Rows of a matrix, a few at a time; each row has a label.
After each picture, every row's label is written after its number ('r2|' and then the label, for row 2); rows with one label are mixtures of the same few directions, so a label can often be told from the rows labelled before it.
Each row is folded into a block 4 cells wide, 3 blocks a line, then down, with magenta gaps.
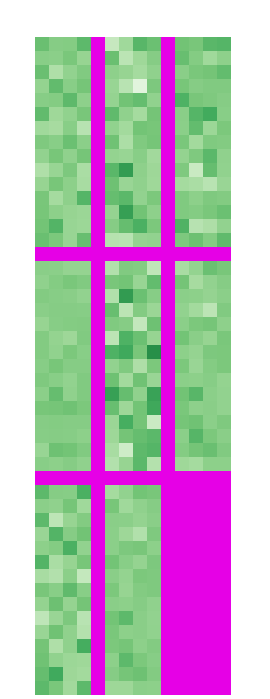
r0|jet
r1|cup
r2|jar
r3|jar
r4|jet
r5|cup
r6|jet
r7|cup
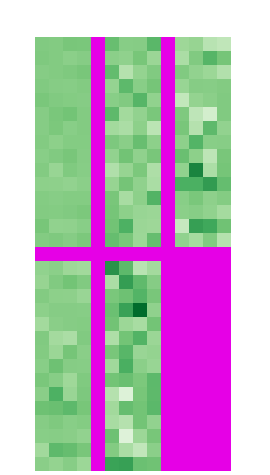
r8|jar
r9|jet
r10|jar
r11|jar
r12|cup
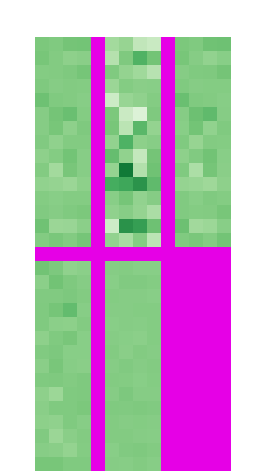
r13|jar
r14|jar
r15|jar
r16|cup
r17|jar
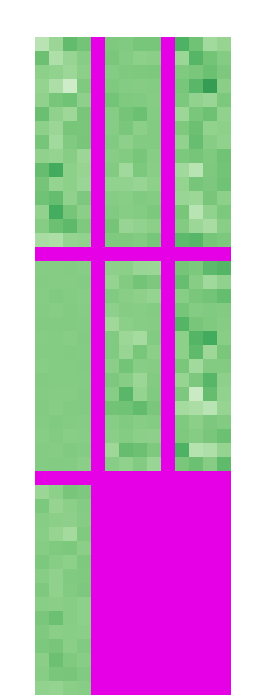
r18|cup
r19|jar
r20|cup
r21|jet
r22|jar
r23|jar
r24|cup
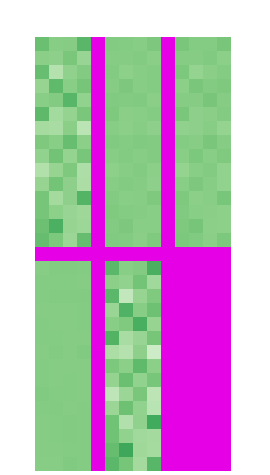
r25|jet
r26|jet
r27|jet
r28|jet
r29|jet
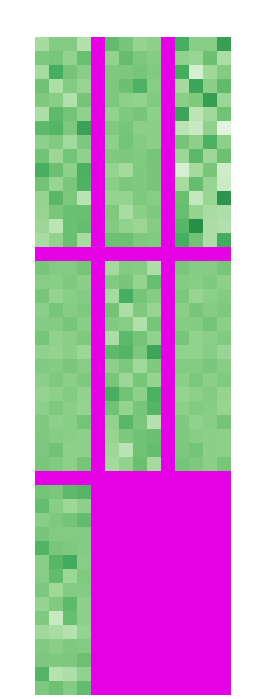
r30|jet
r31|cup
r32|jet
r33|jet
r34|jet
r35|jet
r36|jar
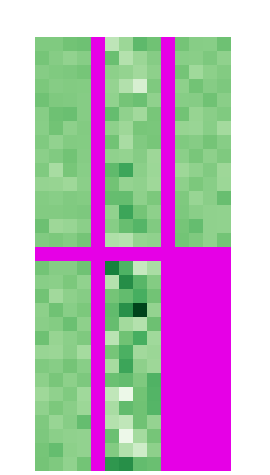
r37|jar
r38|cup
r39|jet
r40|jet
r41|cup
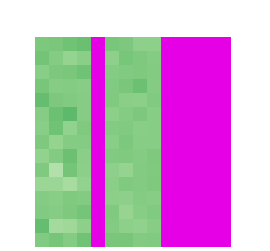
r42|jar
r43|cup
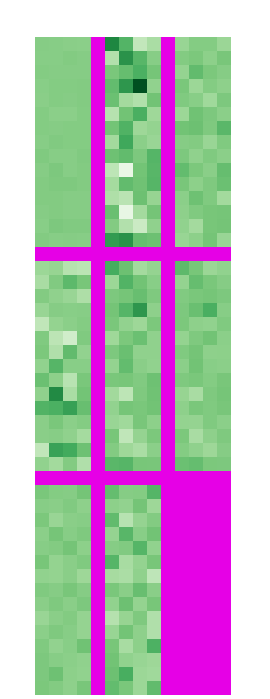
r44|jar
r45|cup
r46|jet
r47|jar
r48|cup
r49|cup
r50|jet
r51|jet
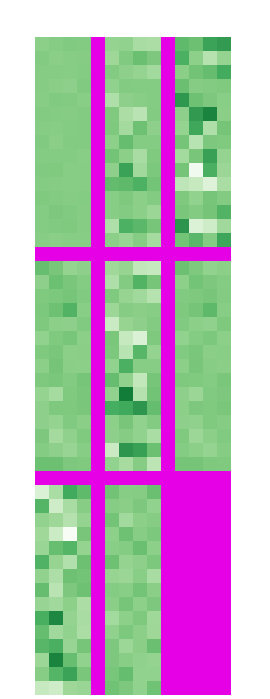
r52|cup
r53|jar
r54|jar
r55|cup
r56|jar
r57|cup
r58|cup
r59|jet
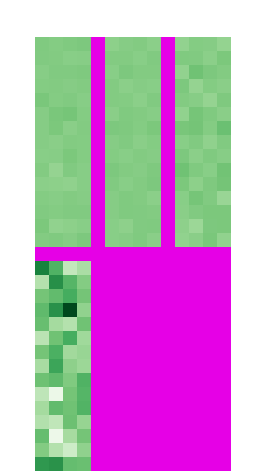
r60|jar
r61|jet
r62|jet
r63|cup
